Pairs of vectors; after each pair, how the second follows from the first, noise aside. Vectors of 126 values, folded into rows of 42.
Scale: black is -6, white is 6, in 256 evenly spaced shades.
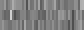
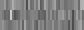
copied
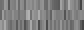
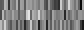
scaled up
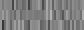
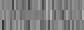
copied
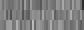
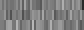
copied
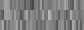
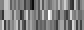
scaled up
